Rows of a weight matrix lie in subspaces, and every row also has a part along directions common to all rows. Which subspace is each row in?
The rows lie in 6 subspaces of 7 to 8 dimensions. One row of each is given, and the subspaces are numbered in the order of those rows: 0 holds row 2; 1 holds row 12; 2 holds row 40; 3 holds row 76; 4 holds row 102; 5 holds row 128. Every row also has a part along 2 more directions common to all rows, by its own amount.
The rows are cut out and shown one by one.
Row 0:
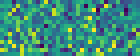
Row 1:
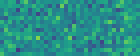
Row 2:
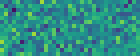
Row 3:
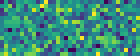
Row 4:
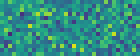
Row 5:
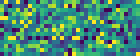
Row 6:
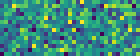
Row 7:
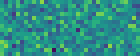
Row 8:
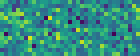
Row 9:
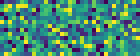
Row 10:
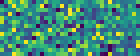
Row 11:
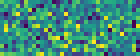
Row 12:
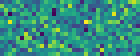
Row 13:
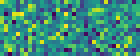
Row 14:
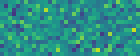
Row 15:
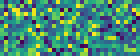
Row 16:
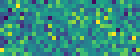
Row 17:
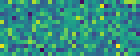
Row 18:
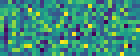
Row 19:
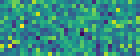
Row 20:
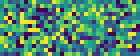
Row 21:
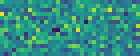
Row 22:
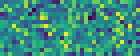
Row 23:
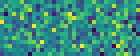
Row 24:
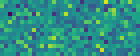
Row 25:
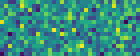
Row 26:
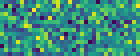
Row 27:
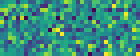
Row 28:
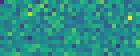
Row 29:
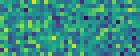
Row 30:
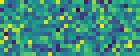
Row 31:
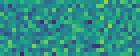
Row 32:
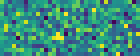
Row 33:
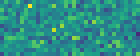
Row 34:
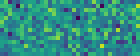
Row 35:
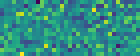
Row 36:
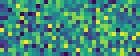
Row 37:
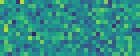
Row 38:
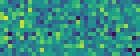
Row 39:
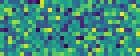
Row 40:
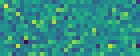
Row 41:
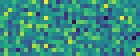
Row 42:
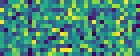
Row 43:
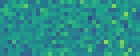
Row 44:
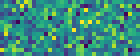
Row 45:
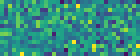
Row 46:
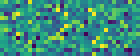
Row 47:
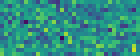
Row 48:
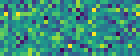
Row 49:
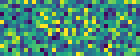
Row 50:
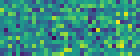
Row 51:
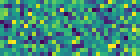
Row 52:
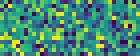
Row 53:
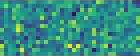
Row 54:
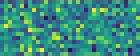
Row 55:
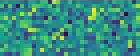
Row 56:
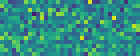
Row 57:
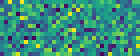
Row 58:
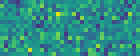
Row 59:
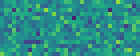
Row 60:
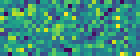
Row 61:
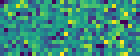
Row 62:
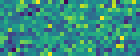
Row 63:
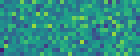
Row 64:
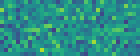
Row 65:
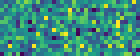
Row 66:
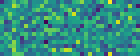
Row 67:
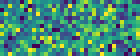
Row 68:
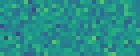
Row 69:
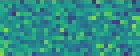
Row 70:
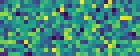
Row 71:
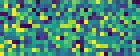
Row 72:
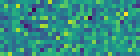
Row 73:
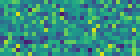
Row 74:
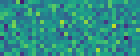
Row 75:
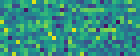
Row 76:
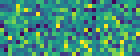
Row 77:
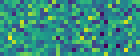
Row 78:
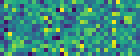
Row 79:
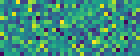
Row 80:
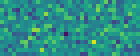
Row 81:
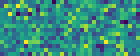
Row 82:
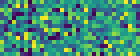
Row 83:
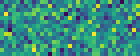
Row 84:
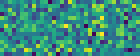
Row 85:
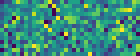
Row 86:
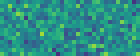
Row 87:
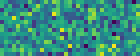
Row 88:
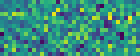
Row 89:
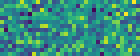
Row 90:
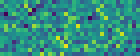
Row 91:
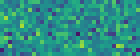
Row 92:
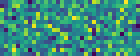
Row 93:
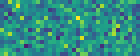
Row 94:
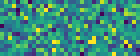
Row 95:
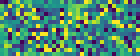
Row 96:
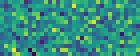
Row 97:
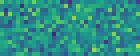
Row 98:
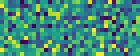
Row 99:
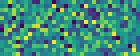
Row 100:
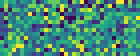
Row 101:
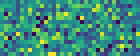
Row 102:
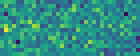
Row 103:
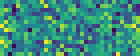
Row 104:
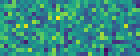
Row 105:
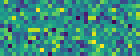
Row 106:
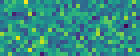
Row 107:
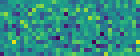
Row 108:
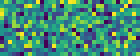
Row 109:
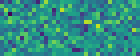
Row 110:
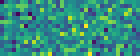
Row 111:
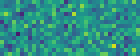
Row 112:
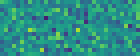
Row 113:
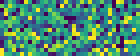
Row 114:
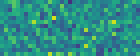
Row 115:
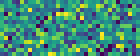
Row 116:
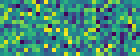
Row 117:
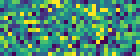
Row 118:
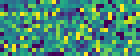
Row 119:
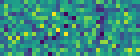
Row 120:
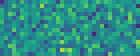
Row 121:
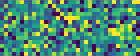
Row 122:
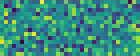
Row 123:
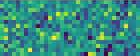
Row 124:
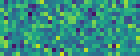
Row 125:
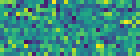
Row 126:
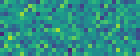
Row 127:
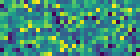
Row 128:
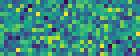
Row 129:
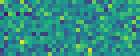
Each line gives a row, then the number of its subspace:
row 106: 2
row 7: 0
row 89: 4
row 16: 3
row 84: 4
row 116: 3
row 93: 3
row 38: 3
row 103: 0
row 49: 3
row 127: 3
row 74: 5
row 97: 1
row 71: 4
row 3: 1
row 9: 1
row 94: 0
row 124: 0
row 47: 4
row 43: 1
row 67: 5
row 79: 5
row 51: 5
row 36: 3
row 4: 4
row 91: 3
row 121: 1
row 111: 5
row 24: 1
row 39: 3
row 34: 3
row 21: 1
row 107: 4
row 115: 2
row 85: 1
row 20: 4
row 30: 0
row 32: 2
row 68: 0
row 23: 5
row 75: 3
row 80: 0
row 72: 4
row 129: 0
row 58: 2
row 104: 2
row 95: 0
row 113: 5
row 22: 4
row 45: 1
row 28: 2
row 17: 3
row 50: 3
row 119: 4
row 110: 5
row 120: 2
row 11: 4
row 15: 0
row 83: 0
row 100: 0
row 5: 5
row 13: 5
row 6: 3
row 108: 5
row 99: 4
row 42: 2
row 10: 2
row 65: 3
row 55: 4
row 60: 5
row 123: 2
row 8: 3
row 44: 3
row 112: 0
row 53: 4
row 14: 4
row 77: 4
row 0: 1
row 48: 0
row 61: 1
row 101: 2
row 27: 1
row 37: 5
